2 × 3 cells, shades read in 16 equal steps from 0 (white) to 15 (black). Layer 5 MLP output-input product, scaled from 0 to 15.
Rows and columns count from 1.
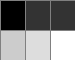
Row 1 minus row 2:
12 10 12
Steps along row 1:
down same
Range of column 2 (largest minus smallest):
10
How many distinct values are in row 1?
2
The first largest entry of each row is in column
1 1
